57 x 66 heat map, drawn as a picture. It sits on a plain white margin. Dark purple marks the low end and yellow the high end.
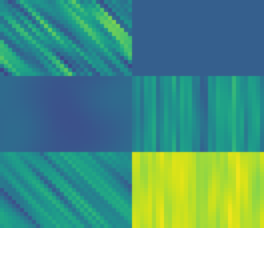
It is made of 3 by 2 panels. Panel 1,1: middling, slanting down to the right, strong in contrast. Panel 1,2: low, flat. Panel 2,1: low, smooth, faint in contrast. Panel 2,2: middling, streaked downward. Panel 3,1: middling, slanting down to the right. Panel 3,2: very high, streaked downward, faint in contrast.
